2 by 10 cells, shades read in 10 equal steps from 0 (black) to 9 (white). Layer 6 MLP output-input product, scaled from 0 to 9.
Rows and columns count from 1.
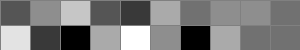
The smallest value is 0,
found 2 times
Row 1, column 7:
4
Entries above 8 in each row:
0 1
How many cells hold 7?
1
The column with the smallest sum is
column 7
